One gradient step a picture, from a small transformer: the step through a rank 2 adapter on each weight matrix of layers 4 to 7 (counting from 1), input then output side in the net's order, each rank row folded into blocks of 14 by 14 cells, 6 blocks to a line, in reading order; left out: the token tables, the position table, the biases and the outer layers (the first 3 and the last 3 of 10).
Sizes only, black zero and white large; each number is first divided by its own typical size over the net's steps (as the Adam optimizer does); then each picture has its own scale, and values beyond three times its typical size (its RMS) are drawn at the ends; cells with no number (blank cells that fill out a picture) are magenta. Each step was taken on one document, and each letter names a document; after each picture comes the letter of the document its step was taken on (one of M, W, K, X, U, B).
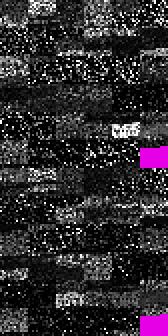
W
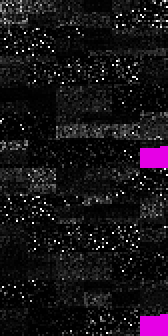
W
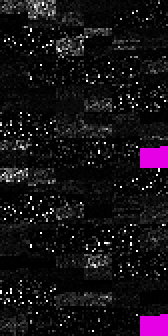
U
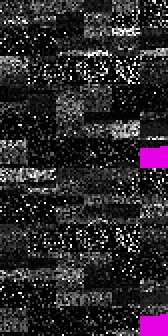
W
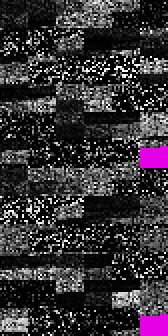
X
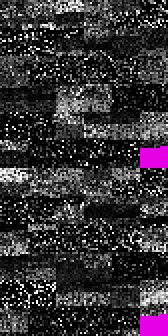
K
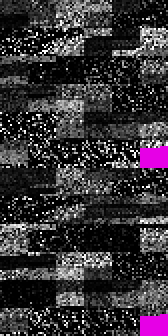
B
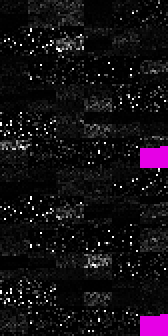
U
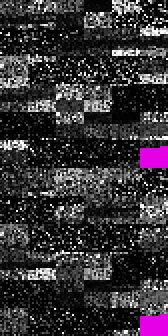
K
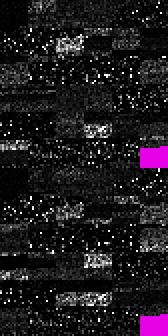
U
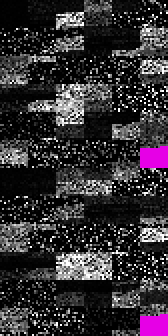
B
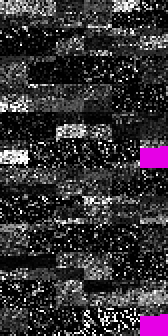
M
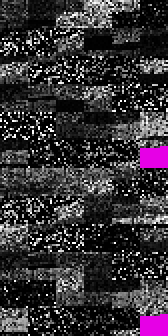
X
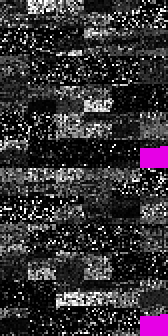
K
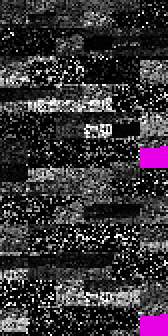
X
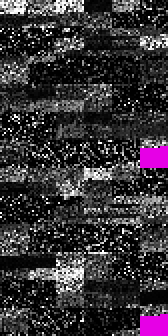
M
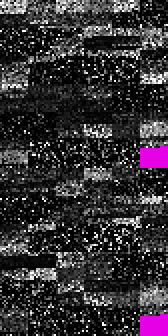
M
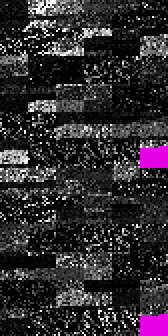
M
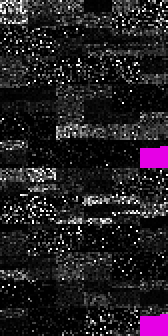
W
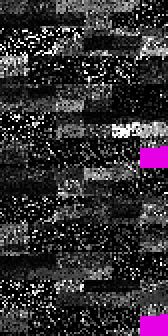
M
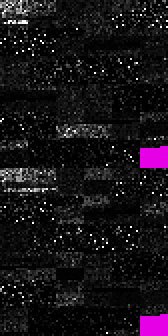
W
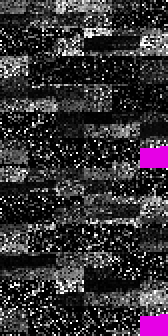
M
